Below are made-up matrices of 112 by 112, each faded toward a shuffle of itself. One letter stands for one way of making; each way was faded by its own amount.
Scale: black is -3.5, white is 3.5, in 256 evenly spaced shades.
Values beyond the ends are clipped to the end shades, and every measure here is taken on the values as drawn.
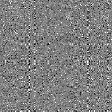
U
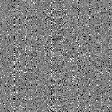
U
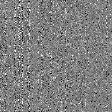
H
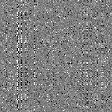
U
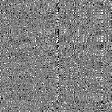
U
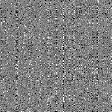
U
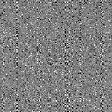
U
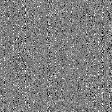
H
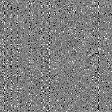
U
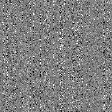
H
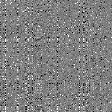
U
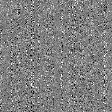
H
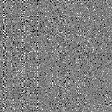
U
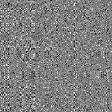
U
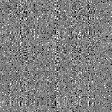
U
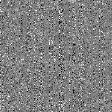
H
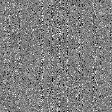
H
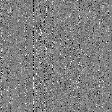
H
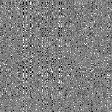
U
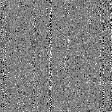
H
